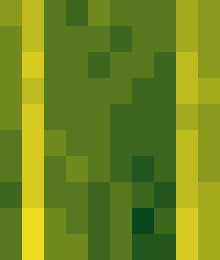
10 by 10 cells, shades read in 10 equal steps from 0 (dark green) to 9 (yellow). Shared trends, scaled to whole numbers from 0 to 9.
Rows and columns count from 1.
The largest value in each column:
5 9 4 4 4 3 3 3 8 6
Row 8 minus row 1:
-3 1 0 1 -2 0 -1 -2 1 1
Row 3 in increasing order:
2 2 3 3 3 3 4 5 7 8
